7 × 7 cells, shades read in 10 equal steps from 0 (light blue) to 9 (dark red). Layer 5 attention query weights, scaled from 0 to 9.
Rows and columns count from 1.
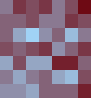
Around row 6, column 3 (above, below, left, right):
2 2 2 5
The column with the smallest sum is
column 3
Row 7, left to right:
3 3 2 5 5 5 8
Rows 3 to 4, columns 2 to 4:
2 0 3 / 5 6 7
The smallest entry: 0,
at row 3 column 3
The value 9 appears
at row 1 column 7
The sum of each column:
29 30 26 33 31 33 45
